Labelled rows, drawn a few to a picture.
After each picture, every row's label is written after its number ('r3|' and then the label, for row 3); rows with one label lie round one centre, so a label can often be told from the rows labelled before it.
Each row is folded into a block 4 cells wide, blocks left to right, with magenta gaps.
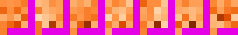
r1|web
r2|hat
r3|web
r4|hat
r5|hat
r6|hat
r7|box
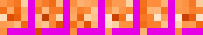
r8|box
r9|box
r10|hat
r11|box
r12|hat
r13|box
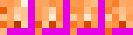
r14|hat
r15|hat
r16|hat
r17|hat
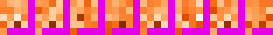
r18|hat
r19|hat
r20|box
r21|web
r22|hat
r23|box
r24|hat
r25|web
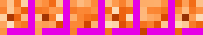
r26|box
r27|box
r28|web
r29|box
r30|web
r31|box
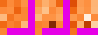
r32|web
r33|web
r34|hat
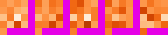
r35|hat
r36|web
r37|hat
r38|web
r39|box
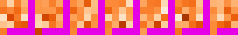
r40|box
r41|box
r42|hat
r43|hat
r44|hat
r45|box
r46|web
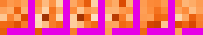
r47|web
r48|box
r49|box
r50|box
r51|web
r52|web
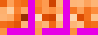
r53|web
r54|box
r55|box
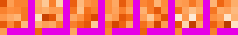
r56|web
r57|box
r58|web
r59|web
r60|web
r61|hat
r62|hat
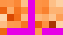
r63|box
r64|hat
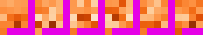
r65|web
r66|hat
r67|box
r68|box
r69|web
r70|web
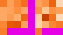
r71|web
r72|box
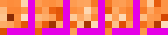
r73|box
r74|web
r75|hat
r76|hat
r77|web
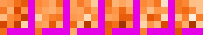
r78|web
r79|web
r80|hat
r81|web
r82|box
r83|hat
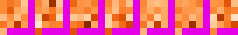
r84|hat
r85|box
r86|web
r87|box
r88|hat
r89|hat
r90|box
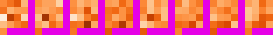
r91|box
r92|box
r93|web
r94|web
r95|box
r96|web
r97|web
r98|web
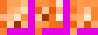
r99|hat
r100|box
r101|hat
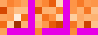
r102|hat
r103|box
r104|hat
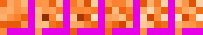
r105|web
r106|box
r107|box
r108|web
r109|box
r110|box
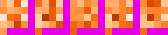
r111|box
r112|box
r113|web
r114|box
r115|box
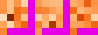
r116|box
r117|hat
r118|box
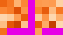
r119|web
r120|hat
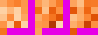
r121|hat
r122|web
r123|web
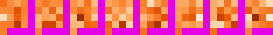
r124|web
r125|web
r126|box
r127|hat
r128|web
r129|box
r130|box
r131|box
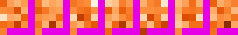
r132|web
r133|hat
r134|box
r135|web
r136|box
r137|box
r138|web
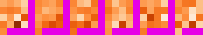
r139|hat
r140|web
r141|web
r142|hat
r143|box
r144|hat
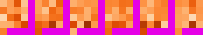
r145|box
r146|web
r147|hat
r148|web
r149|web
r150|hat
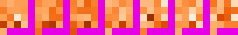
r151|hat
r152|web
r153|web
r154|hat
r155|box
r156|hat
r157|box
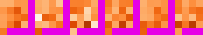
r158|web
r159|box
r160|hat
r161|web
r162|web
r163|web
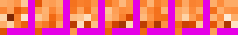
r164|box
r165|web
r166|hat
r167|web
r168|web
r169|web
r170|hat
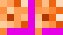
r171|box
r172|box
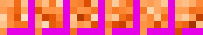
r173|box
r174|box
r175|box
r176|web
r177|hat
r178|web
